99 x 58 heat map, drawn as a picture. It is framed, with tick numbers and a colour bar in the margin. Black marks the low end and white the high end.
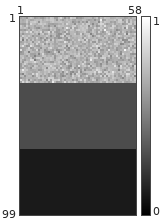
The table splits into 3 rows of 1 panel. Panel 1,1: high, fine-grained. Panel 2,1: low, flat. Panel 3,1: very low, flat.
